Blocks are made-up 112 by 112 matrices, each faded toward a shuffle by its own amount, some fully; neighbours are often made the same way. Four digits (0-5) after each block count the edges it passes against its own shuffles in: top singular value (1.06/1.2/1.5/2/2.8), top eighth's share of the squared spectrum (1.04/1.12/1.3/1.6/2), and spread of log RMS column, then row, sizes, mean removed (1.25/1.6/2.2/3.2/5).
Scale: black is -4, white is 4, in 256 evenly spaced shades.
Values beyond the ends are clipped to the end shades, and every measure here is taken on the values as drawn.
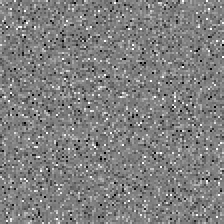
2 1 0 0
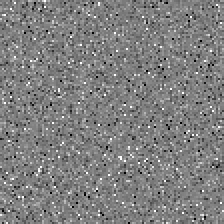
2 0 0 0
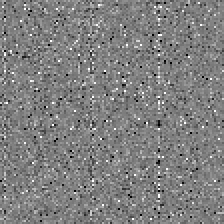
4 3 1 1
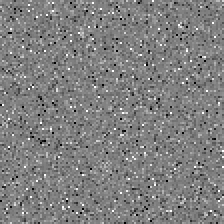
0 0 0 0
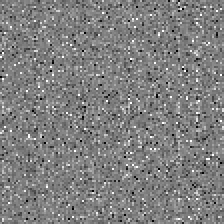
3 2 1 0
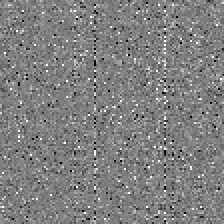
4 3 2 0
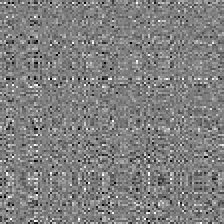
5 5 3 4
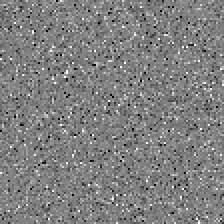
0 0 0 0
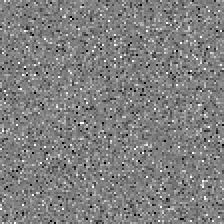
0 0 0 0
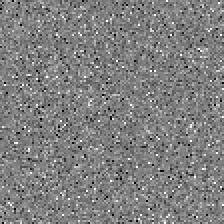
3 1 0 0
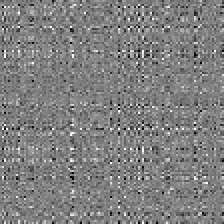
5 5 4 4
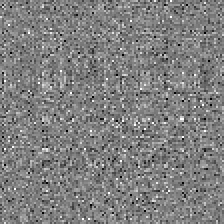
4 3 2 2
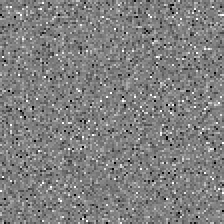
1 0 0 0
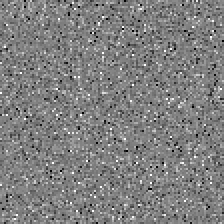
0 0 0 0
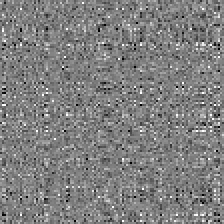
5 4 3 3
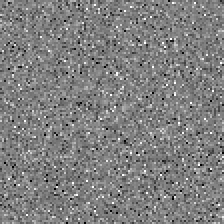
2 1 0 0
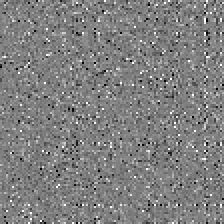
4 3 2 2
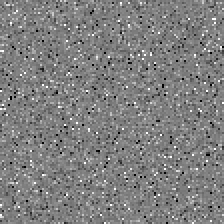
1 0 0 0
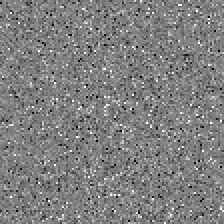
2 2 1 0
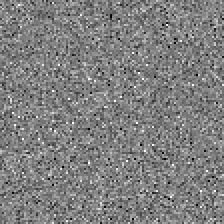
0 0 0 1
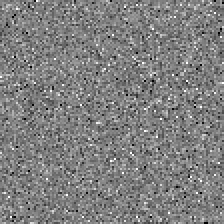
0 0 0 0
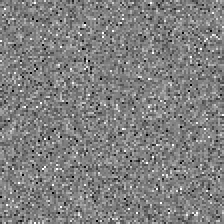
0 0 0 0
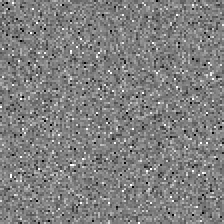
0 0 0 0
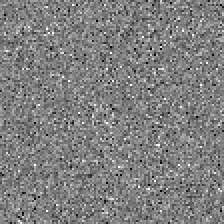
0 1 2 1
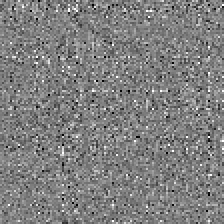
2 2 3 3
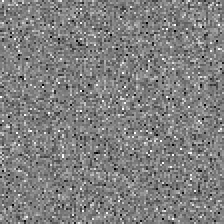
3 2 1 0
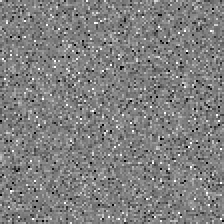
2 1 0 0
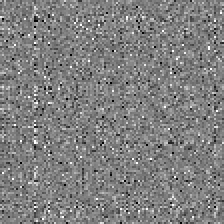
4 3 2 2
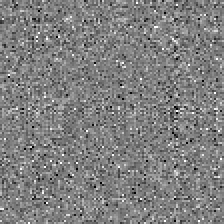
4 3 2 1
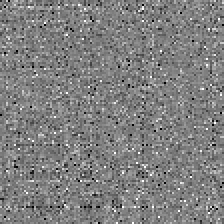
4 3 2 2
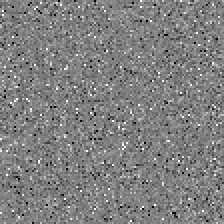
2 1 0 0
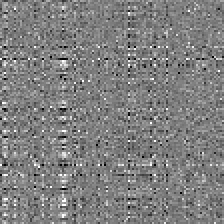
5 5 3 3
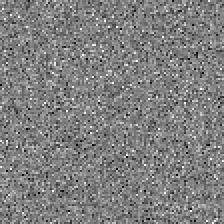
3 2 0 0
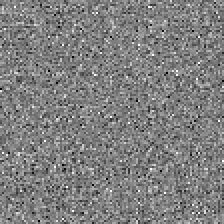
4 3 2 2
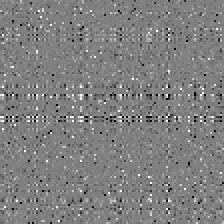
5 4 2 3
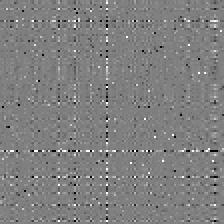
5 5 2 3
